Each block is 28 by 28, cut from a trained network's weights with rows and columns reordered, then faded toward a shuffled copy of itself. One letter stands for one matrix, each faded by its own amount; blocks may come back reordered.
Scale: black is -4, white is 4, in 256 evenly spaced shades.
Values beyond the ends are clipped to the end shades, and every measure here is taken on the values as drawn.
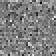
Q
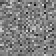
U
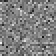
Q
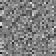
U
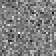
U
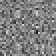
U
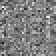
U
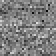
Q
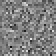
U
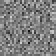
U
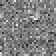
Q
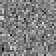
U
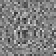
U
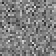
U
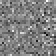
Q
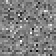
Q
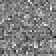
Q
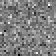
Q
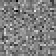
U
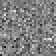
U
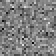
Q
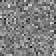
U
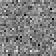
Q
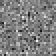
Q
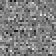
Q
